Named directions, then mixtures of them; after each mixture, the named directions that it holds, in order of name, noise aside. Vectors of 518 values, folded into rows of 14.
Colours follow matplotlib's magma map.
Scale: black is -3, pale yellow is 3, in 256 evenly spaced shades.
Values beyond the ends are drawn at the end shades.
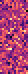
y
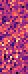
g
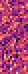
g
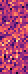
g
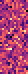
y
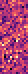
g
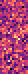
g, y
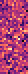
g, y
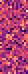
y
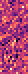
g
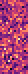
g, y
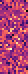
y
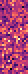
g, y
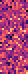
y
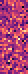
g, y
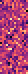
y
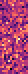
g, y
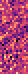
g
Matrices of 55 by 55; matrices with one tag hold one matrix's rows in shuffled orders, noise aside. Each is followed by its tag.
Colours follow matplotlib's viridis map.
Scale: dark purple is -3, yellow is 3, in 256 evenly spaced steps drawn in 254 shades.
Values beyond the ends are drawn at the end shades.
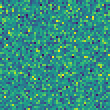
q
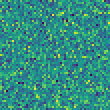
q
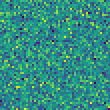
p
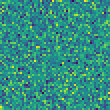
q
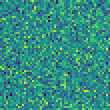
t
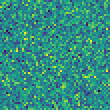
t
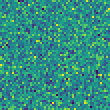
q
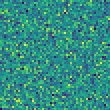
p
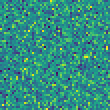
t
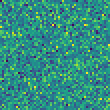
q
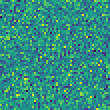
p
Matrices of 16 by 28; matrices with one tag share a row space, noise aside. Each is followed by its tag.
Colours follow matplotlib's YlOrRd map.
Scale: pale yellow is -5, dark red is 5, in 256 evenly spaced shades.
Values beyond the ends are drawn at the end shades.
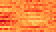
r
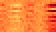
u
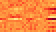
u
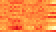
u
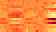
u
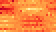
r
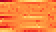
r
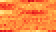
r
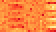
u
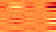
u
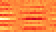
r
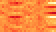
u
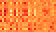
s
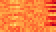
u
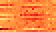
r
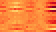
u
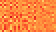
s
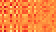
s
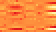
u
